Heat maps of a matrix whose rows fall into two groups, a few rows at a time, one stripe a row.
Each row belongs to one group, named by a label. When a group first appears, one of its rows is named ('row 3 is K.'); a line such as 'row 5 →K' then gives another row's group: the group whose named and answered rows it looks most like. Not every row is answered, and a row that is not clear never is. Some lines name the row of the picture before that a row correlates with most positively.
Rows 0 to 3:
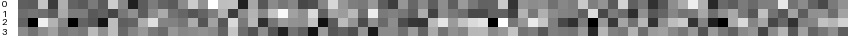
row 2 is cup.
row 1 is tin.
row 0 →cup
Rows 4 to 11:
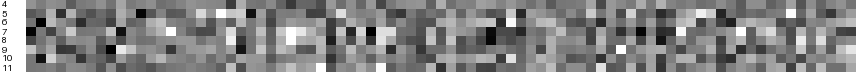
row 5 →cup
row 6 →cup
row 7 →tin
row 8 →tin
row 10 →cup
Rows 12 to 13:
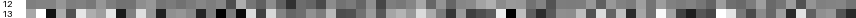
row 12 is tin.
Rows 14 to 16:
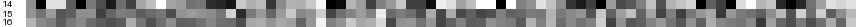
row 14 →cup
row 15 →tin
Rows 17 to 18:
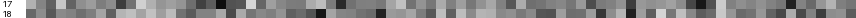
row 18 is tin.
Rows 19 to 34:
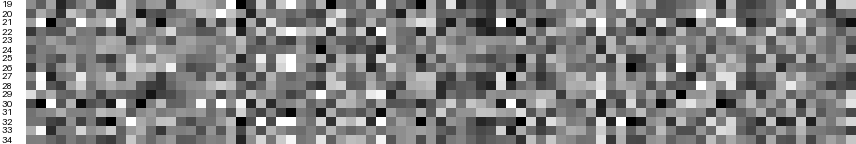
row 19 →tin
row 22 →tin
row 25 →tin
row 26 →tin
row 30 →cup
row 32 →tin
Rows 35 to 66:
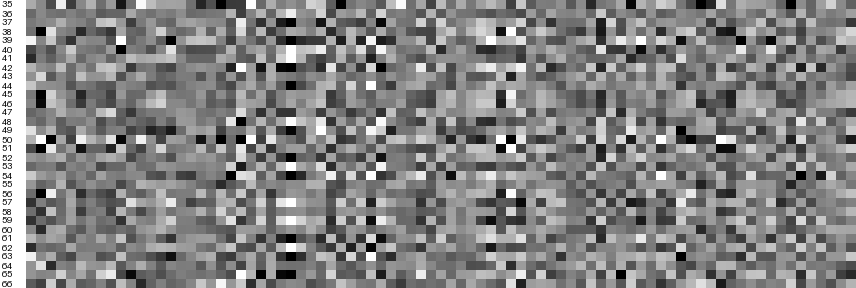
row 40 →tin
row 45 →cup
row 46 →cup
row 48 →tin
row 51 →cup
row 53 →tin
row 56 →cup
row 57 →tin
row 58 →cup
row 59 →tin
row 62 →tin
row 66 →cup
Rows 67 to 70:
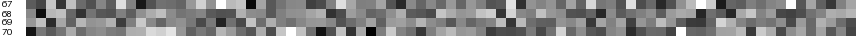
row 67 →cup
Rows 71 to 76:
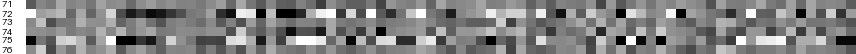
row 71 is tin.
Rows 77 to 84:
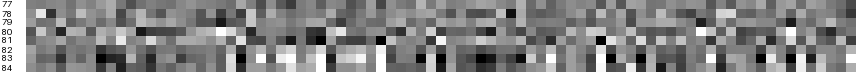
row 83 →tin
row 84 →tin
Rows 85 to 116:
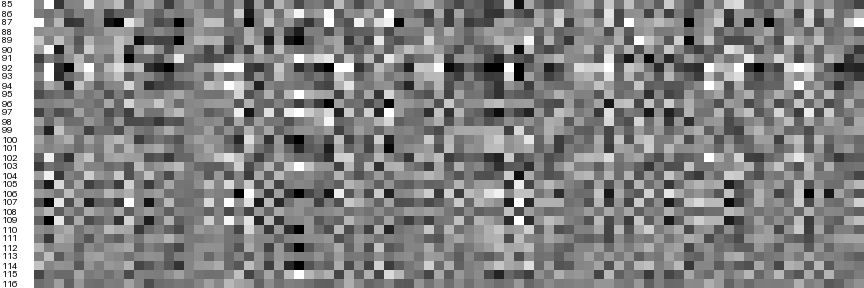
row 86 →tin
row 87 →tin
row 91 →tin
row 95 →tin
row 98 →tin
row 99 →cup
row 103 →tin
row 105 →cup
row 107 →cup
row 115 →tin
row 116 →cup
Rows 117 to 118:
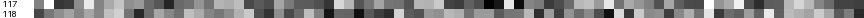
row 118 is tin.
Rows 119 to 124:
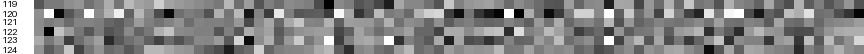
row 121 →tin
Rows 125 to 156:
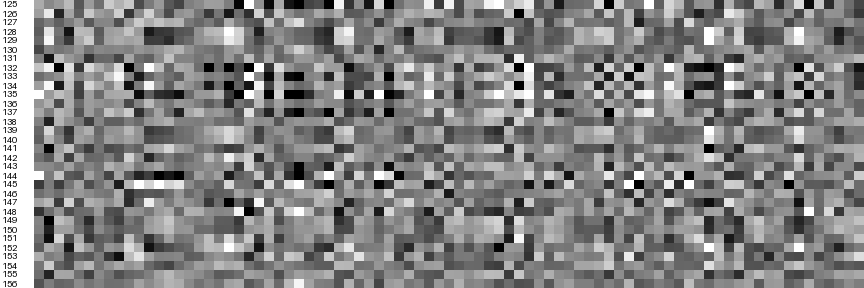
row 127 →tin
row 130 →tin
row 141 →cup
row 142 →cup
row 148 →tin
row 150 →cup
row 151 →cup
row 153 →tin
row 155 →cup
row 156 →tin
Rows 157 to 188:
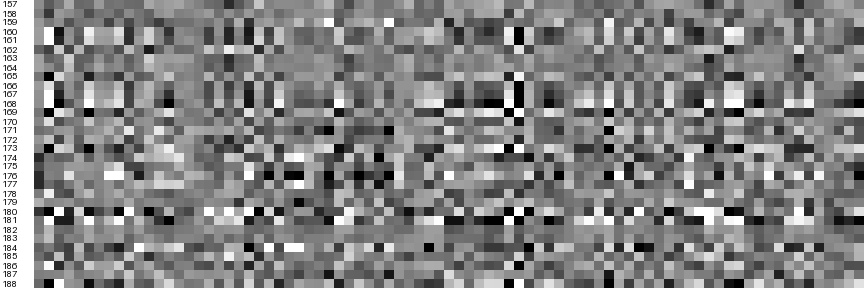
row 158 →cup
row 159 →tin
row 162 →cup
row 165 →cup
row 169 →cup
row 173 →cup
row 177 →tin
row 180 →cup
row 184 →tin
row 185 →cup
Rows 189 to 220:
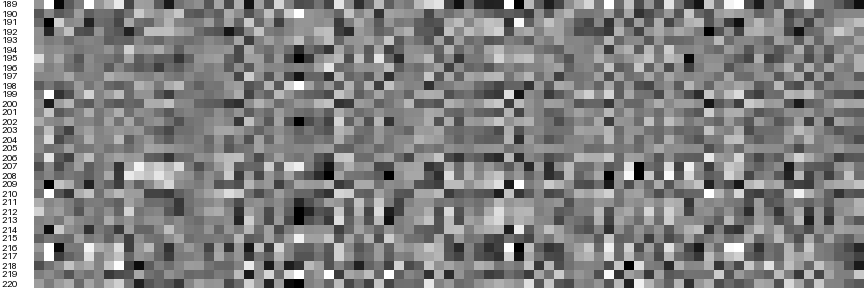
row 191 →cup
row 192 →cup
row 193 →tin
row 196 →tin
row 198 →tin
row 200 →cup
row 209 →cup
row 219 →tin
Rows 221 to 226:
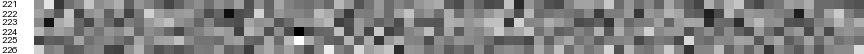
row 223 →cup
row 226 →tin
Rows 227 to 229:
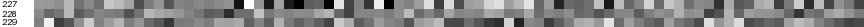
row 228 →cup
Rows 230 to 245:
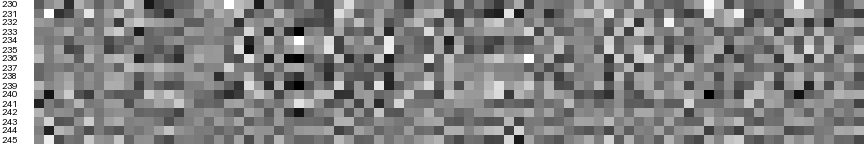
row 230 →cup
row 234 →tin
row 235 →tin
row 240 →cup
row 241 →tin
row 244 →cup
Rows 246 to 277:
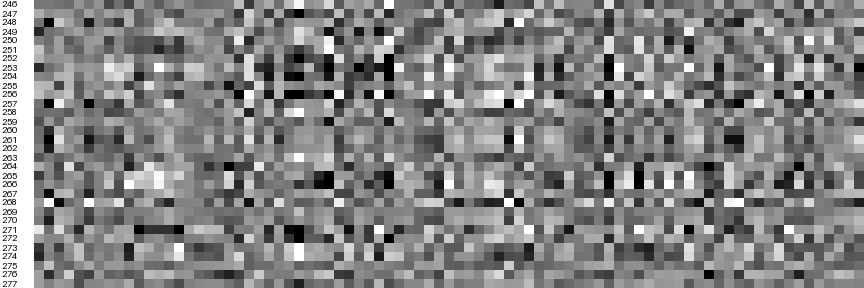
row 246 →tin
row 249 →tin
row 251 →tin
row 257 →cup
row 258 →tin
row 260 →cup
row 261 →cup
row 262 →cup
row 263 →tin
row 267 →cup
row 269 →cup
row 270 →cup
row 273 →tin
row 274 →tin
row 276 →cup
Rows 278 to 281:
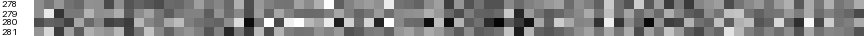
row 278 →tin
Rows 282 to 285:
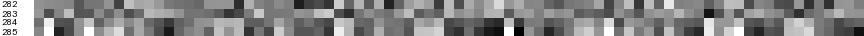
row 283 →cup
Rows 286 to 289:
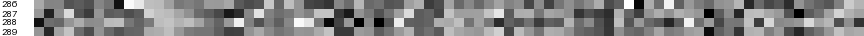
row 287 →cup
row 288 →tin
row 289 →cup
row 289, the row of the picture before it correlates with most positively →283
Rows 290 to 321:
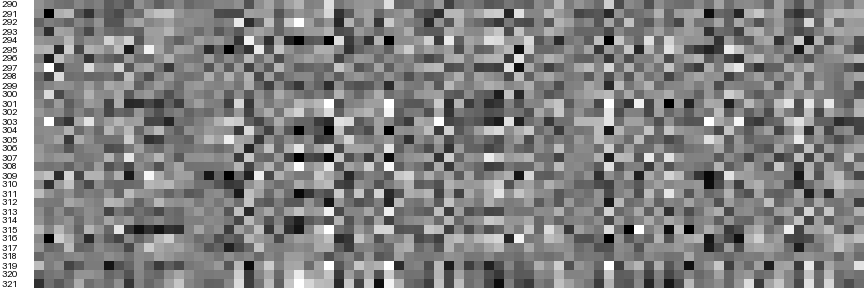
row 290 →tin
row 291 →cup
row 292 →tin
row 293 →cup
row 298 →cup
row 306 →tin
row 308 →tin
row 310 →cup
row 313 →tin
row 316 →cup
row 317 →cup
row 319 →tin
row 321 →tin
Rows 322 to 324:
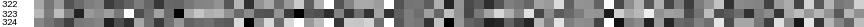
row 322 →tin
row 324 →tin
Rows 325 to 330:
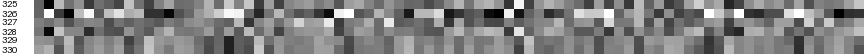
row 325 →cup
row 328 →cup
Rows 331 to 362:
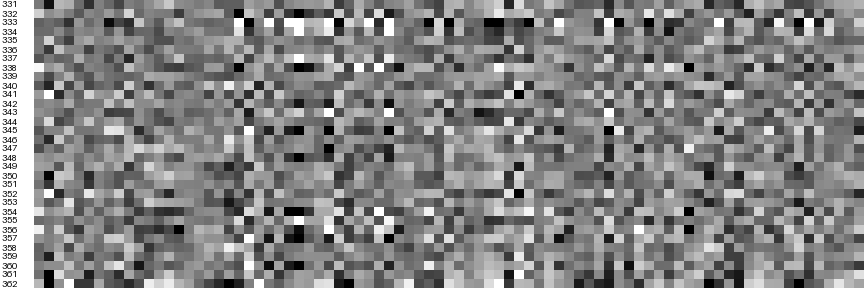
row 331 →cup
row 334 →tin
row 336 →cup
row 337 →tin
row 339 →cup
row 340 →cup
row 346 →cup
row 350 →cup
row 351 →cup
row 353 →cup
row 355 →tin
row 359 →cup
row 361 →cup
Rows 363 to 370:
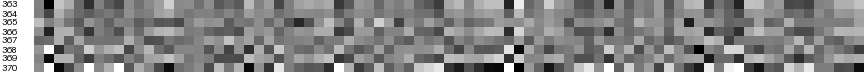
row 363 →cup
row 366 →cup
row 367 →cup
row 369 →cup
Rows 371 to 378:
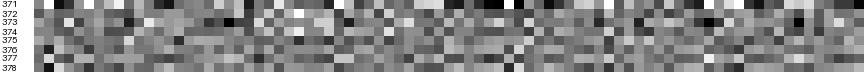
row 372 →tin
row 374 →tin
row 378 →cup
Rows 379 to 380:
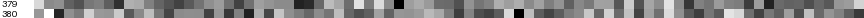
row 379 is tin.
